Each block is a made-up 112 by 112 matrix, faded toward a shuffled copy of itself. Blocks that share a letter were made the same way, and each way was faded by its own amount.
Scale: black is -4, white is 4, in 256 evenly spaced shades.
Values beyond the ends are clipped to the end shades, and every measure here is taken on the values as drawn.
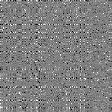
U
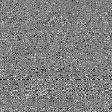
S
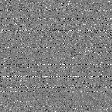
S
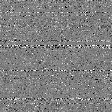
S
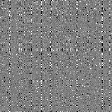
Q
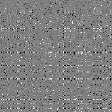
U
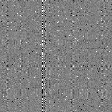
Q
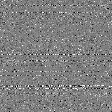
S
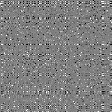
U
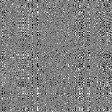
Q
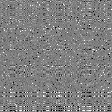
U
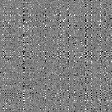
Q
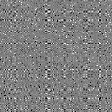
U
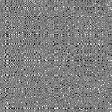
U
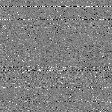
S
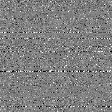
S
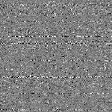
S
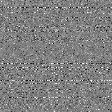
S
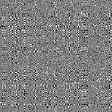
Q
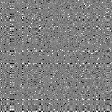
U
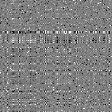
U
